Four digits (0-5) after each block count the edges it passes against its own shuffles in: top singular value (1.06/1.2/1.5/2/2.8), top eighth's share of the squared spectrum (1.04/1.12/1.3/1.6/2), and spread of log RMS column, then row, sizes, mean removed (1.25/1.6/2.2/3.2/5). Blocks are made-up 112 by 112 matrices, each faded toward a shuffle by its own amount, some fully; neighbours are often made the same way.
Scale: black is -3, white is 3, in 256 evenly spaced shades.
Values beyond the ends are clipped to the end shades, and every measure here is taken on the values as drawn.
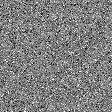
2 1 0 0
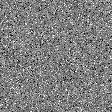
0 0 0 0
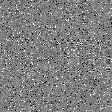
3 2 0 1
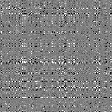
5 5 3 4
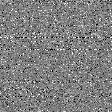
2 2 0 3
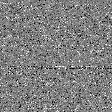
1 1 0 3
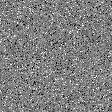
2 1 0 0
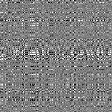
5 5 3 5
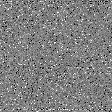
3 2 0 1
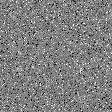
0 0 0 0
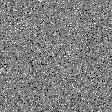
2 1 0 0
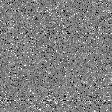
3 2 0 2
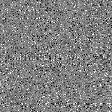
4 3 1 2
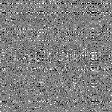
4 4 2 3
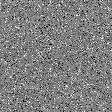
0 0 0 0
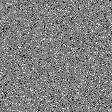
0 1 0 0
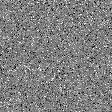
1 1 0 0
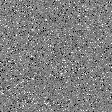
0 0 0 0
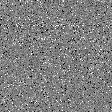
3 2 0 1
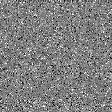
3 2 0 2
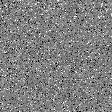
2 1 0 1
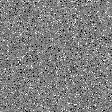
2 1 0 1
